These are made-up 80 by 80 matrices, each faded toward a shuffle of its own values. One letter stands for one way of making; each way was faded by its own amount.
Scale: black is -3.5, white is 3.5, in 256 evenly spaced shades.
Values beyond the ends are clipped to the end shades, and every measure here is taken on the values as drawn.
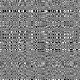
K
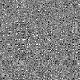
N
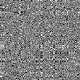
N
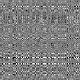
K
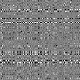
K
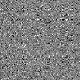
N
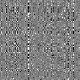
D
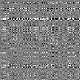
K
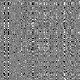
D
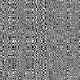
D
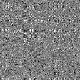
N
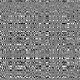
K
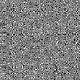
N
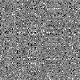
N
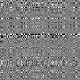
K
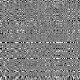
K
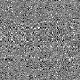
N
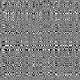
K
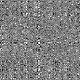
N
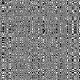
D
